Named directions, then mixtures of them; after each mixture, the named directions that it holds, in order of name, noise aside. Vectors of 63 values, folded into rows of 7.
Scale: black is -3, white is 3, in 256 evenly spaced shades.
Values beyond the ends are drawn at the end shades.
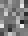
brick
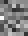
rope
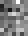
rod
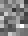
brick, rope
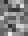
brick, rod, rope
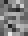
brick, rod, rope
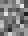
brick, rod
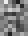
brick, rod, rope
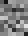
rope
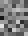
brick, rope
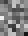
rope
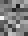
rope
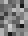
brick, rope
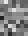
rope
